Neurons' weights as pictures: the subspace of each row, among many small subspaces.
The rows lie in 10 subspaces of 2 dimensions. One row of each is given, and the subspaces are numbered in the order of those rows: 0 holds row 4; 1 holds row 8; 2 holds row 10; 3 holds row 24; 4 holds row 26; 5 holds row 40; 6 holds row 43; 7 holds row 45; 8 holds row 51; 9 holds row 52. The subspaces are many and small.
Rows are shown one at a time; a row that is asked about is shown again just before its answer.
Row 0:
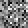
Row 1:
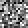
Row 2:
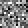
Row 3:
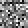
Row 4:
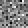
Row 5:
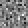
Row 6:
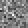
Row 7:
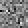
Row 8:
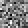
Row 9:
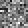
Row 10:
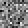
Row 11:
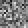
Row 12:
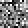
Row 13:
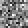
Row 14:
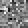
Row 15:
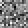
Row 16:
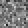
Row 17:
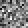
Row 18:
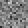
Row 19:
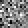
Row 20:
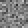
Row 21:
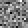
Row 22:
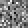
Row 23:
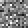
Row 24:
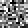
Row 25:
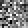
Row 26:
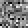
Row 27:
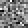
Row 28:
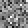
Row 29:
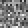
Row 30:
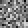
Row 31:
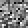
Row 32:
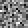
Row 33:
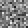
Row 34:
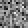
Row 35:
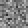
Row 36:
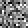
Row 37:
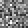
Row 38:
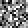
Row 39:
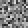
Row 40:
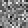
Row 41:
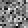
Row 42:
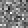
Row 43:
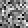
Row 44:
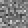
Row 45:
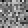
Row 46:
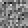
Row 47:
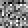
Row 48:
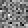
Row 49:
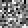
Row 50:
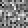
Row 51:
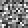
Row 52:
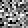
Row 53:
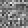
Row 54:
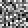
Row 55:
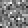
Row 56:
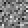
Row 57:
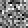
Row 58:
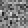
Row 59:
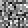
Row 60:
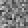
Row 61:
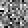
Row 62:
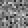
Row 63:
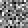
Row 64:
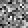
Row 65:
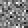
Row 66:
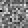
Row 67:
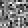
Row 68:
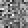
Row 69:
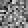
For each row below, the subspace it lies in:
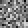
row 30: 1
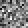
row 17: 6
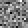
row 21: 7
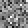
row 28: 5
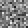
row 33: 0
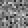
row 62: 0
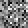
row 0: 5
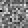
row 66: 8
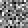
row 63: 6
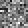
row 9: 2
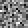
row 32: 8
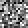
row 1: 8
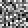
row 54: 9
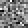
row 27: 2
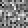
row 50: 9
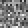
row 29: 7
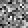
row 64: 6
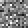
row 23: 0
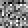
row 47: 4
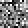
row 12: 7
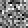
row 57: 6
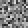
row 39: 1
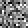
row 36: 6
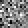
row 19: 9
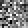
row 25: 1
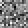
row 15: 9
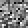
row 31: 8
